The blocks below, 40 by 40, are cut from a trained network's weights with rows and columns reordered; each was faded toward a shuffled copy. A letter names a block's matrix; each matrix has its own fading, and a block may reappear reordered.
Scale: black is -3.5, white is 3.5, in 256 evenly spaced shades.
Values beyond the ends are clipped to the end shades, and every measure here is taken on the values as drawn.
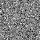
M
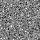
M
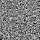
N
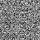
N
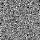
M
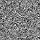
N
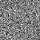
M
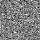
M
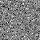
M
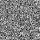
N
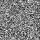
N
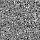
M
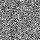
M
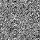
N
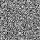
N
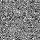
N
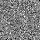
M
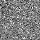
M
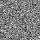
N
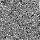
M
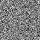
N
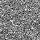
M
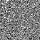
M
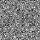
N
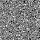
M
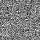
N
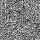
N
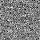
N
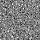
M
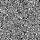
M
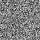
N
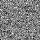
M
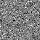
M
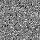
M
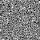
M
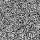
N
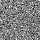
M
